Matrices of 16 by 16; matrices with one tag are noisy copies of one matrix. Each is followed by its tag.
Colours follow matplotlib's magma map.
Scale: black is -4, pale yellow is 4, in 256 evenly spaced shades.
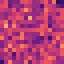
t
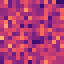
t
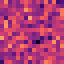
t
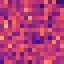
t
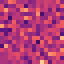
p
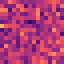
p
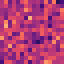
t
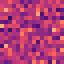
p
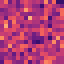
t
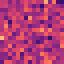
t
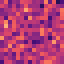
t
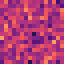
t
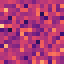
p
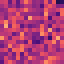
t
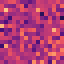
p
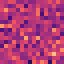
p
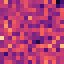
t
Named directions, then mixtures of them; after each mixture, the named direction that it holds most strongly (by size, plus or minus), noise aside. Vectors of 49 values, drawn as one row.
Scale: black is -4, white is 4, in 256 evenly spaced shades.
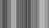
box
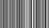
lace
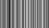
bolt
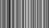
bolt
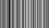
bolt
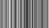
bolt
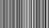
lace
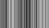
box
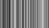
bolt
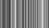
bolt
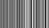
lace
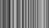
bolt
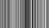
lace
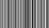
lace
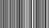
lace
